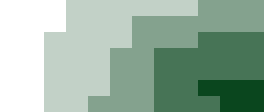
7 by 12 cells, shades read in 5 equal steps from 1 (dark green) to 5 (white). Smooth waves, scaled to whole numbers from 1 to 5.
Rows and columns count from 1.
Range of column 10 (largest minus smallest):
2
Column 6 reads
4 4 4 3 3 3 3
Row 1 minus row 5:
0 0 1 0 0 1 1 2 2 1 1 1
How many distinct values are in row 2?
3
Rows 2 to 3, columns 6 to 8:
4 3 3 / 4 3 3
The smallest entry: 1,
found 5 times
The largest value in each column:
5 5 5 4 4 4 4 4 4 3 3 3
